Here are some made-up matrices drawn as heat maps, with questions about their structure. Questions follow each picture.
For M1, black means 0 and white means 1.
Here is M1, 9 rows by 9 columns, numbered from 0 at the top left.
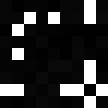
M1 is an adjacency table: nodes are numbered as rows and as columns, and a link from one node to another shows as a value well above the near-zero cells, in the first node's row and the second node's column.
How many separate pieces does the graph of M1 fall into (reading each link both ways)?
2
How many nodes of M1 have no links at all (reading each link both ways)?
1
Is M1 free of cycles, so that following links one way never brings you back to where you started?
no
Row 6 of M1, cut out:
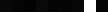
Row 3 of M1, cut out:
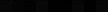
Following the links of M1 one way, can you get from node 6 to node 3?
no
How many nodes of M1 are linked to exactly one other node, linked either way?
6
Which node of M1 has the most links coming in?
node 7
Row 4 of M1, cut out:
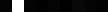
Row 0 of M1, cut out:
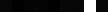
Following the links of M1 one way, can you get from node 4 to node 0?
yes
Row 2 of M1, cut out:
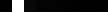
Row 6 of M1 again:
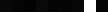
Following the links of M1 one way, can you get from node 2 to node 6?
yes
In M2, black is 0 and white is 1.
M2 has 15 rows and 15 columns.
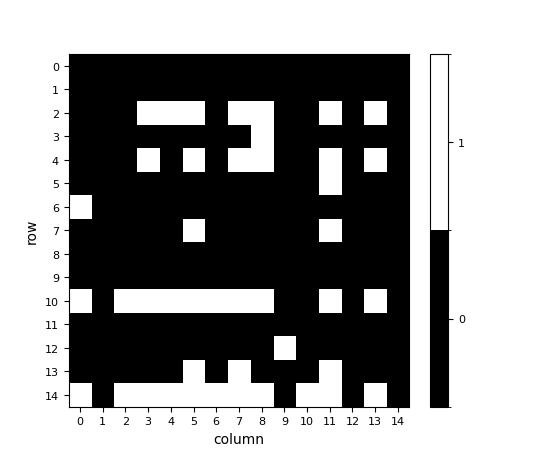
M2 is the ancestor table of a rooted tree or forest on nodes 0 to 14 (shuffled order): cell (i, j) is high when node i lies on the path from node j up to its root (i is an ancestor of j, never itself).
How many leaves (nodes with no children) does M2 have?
5
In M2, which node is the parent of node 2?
10
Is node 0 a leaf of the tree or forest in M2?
yes
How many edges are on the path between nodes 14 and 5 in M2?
6
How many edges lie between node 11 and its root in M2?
7
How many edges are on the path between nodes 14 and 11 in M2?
7
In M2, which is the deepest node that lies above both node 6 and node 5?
10
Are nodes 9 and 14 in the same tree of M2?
no
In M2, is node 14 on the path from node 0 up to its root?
yes
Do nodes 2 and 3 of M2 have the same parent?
no
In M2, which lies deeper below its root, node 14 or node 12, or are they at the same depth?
the same depth
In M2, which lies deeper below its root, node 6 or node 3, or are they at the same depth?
node 3
